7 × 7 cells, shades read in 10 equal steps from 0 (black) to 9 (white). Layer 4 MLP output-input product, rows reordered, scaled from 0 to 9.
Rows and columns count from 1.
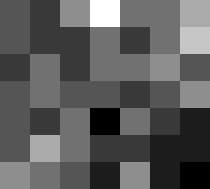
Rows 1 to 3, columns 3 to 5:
5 9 4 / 2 4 2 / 2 4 4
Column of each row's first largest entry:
4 7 6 7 3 2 1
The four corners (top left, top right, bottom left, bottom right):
3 6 5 0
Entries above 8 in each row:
1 0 0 0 0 0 0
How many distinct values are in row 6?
5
